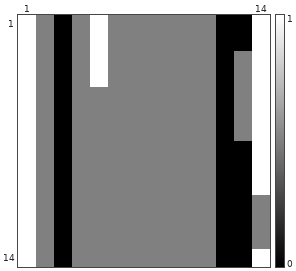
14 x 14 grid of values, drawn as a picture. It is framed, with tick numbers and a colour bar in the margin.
Overall the values sit about 50% of the way up the scale. Streaks run downward. The bottom right is the ninth with the lowest average. The top left is the ninth with the highest average.
